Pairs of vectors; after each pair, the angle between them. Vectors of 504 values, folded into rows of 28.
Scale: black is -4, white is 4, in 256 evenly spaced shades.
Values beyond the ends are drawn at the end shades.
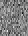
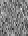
orthogonal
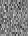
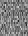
partly opposed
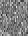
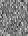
nearly parallel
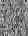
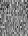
partly opposed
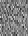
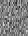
orthogonal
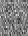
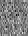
nearly opposite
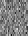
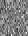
nearly opposite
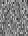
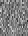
partly aligned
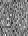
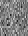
nearly opposite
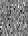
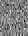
partly opposed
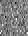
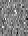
orthogonal
